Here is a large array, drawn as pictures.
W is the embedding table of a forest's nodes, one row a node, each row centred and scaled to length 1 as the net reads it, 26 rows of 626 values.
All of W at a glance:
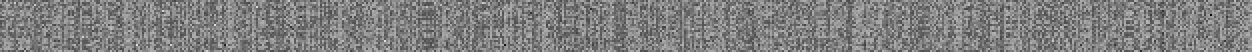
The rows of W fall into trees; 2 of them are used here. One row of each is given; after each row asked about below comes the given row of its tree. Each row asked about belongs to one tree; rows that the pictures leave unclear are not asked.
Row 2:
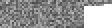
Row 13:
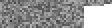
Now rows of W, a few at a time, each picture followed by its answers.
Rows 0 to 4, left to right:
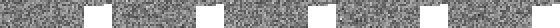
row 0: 13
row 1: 2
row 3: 13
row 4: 13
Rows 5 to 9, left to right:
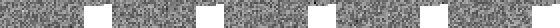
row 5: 2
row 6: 2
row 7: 2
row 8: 13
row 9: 2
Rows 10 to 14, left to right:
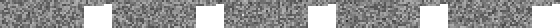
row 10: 13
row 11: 13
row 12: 2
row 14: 13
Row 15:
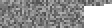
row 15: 2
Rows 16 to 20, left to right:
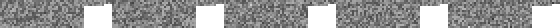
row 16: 13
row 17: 13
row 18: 13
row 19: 2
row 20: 2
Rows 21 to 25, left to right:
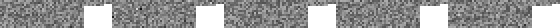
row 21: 2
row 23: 2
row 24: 2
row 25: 13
